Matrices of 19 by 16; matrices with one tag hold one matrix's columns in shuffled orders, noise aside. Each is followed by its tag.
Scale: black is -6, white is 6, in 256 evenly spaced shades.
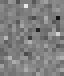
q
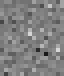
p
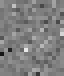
p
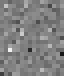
p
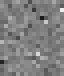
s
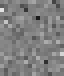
s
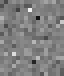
s
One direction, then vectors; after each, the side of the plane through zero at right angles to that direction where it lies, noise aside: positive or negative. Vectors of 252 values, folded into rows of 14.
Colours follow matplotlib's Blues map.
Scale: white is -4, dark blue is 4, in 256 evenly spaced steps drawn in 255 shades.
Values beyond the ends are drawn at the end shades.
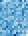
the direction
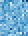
negative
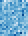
positive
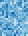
positive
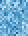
positive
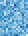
positive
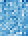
negative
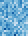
positive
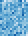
positive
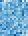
positive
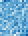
negative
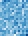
negative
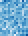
negative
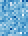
negative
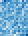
negative
